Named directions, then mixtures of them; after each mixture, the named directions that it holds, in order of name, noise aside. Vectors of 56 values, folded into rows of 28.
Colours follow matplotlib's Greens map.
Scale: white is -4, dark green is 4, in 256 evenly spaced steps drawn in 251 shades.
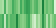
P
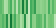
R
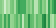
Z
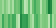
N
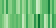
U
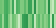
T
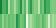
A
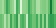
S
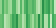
P, U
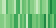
S, Z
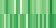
S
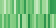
S, Z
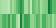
N, Z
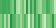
R, U, Z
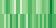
S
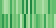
R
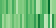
T, U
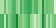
P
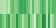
P, Z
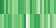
A, P, R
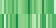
P, S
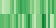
P, Z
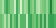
S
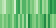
S, Z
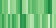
A, N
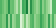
N, R
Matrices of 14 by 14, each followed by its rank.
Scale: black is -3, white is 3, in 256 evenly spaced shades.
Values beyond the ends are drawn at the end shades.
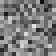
full rank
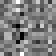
three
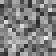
full rank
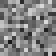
full rank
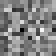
three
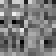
three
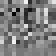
three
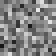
full rank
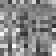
three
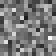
full rank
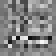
three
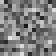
full rank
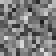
full rank
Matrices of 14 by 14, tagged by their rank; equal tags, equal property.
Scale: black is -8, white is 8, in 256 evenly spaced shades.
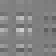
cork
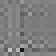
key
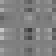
cork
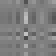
cork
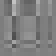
cork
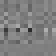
key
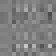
key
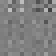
key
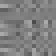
key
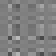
cork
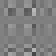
cork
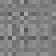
key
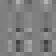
cork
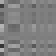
cork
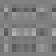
cork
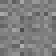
key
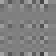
cork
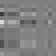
cork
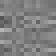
key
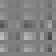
cork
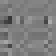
key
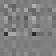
key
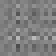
key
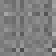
key
